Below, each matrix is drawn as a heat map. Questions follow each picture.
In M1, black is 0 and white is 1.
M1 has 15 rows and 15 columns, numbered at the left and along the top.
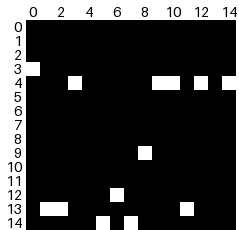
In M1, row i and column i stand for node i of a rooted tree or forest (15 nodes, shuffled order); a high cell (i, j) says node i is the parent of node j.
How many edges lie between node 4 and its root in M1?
0
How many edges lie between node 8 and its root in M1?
2
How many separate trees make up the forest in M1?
2
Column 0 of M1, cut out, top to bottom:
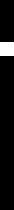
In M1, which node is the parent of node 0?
3
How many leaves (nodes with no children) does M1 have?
9
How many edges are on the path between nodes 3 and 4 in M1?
1
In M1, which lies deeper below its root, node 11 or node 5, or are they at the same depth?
node 5
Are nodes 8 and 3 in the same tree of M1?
yes
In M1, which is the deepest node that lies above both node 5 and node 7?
14
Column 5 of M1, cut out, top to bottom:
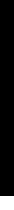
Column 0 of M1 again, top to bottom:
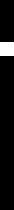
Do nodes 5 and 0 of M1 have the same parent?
no
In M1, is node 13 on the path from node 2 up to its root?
yes
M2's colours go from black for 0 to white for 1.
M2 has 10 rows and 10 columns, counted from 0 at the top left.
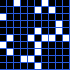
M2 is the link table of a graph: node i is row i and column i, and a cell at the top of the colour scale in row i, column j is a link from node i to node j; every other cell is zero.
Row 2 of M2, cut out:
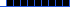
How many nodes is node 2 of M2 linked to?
1
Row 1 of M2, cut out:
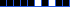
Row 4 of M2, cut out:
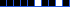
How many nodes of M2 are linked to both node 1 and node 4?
1
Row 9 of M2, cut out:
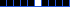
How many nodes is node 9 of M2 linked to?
1
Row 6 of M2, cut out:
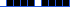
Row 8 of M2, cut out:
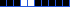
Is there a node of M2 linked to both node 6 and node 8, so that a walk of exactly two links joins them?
no
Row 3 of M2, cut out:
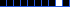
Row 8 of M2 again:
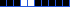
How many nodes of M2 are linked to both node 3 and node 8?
0
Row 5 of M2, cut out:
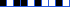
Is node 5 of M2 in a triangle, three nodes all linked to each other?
yes
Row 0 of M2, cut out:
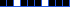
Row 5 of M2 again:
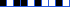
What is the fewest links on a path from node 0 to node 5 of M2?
2
